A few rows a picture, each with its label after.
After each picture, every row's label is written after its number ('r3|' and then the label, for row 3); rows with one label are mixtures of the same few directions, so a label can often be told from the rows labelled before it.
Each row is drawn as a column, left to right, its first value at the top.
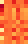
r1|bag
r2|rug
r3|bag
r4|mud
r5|rug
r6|rug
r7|mud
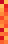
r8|bag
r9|bag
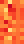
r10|bag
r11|rug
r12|bag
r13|rug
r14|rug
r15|mud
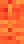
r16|rug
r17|rug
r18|bag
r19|rug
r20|mud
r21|bag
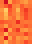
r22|rug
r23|mud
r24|bag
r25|bag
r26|rug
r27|bag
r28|mud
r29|mud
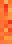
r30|mud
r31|bag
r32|rug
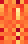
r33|bag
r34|bag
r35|rug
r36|mud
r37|mud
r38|bag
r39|bag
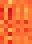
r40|rug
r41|rug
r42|mud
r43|bag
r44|rug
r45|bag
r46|rug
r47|mud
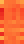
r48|mud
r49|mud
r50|rug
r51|rug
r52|bag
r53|mud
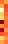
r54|rug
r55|bag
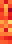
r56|rug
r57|bag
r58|rug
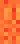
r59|rug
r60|mud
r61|rug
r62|rug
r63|rug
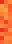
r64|bag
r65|rug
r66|bag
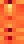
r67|bag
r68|bag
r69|bag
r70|bag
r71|bag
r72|bag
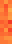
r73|rug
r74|bag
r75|rug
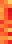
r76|rug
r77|mud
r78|mud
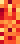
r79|mud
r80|rug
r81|bag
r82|rug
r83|rug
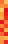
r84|rug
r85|mud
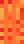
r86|mud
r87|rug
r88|bag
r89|rug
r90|rug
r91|mud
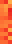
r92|bag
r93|bag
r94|mud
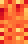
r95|mud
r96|rug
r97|bag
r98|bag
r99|bag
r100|bag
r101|mud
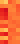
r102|mud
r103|mud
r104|bag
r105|rug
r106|bag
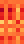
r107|rug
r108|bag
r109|rug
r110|rug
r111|rug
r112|rug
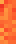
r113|bag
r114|mud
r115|bag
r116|rug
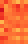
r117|rug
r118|bag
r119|rug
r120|bag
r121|bag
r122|mud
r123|bag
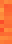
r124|rug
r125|bag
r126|bag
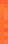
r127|bag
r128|mud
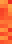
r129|mud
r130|mud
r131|bag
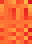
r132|bag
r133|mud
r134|mud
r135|mud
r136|mud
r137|bag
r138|mud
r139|bag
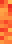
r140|mud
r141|rug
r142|bag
